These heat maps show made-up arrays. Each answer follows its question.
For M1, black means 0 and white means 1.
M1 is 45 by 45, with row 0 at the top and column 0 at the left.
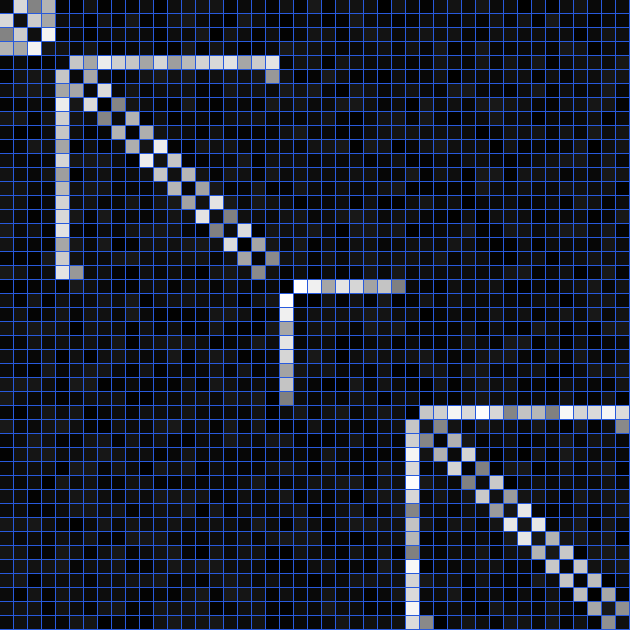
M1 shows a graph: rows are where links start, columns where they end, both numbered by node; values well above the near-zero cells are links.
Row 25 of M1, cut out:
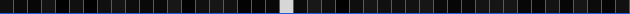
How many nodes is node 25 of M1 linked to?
1
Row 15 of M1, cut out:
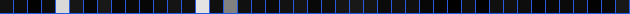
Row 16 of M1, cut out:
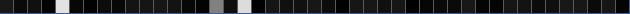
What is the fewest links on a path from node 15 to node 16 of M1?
1
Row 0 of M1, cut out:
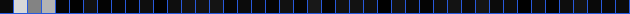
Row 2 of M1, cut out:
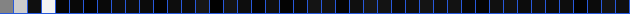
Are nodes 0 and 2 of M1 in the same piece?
yes
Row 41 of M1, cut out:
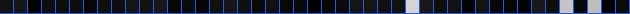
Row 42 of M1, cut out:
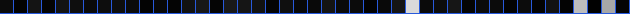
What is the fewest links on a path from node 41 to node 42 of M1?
1
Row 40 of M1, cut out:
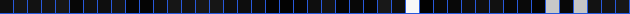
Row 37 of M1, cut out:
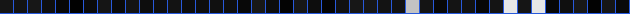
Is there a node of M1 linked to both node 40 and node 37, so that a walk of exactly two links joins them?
yes
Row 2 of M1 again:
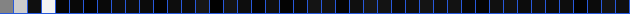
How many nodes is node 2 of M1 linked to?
3
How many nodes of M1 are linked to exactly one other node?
8
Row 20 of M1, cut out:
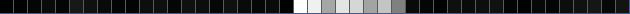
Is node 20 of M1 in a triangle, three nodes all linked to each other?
no
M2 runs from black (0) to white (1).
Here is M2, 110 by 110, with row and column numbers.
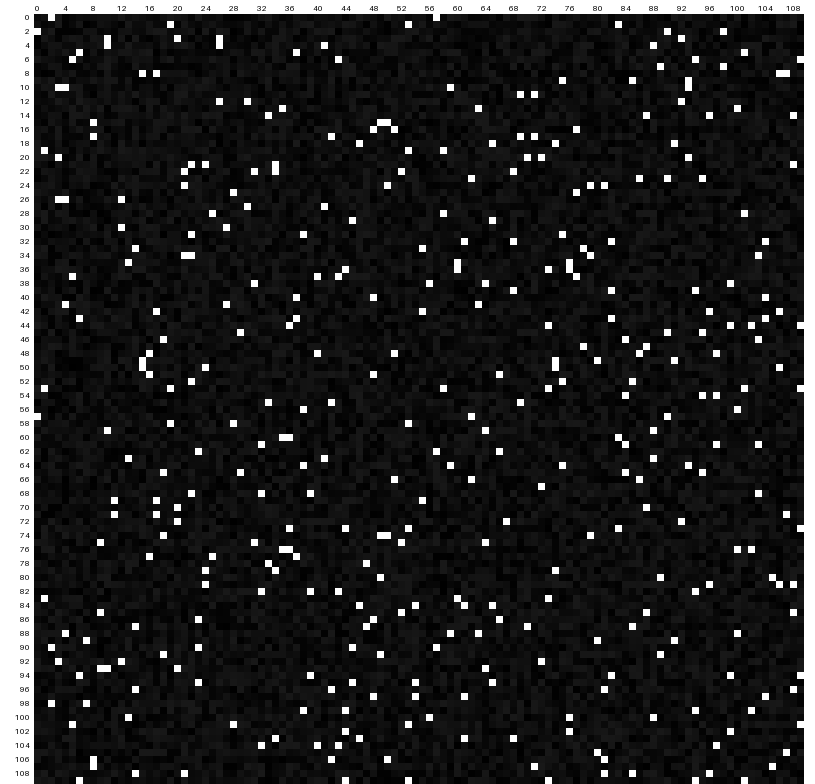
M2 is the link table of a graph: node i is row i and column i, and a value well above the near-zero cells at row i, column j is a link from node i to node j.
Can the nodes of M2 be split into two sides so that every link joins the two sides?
no
